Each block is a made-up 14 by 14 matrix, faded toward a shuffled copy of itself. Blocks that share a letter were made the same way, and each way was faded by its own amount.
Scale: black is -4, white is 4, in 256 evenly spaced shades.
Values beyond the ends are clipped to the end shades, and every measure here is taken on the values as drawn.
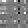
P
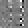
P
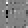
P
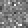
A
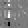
P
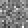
A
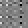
P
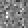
A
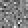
A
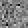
A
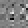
P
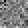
A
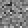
A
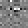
P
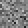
A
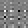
P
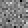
A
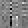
P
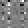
P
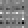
P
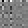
P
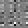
P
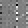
P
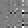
P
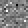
A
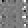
P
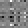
P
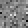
A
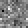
A
